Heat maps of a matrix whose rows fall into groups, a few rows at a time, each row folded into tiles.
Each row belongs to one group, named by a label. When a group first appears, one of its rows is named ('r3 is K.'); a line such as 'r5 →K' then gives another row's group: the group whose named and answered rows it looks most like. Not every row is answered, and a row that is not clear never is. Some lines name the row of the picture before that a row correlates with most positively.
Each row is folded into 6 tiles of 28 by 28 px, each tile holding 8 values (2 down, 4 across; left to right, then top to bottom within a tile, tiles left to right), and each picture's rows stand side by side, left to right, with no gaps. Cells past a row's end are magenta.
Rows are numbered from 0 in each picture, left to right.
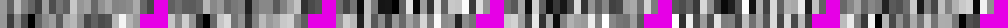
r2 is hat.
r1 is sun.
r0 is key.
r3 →hat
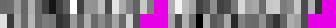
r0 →hat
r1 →key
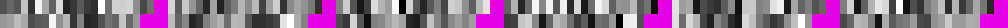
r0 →sun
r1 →key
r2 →sun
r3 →sun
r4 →key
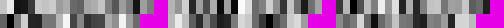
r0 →sun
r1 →key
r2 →sun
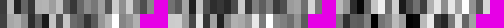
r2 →sun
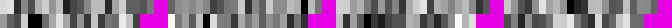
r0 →sun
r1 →hat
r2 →key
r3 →sun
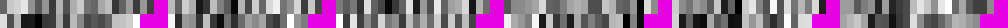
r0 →key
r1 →key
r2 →hat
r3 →hat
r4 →key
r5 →key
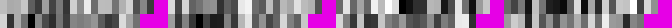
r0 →key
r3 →hat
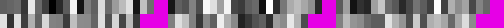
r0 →hat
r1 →sun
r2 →sun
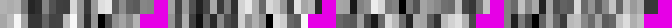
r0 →key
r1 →key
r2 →sun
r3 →key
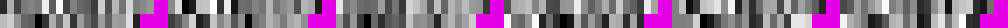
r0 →sun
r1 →sun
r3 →hat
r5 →sun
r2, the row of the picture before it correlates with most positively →1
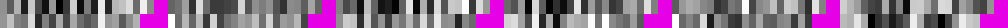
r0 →hat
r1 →hat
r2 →hat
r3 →hat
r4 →hat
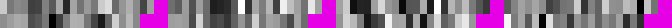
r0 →key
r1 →hat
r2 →sun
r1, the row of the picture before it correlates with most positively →2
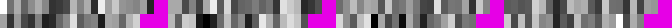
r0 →key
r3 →hat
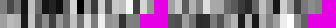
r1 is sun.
